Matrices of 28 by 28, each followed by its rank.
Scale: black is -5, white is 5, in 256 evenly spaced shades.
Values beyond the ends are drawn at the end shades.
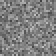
full rank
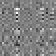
three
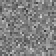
full rank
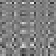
two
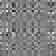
two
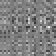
three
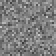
full rank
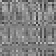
three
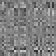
three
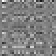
three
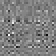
three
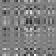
two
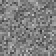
full rank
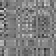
three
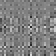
two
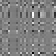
two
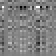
two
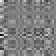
two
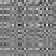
two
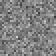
full rank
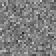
full rank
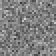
full rank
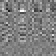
three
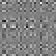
three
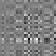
two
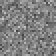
full rank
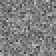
full rank
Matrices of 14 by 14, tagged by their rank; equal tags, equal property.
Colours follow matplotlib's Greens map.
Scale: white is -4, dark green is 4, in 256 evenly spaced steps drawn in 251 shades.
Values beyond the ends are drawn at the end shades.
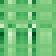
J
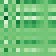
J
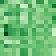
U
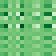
J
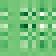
J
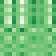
J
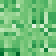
U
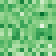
U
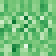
U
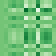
J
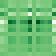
J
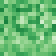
U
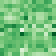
U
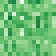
U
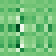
J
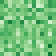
U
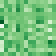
U
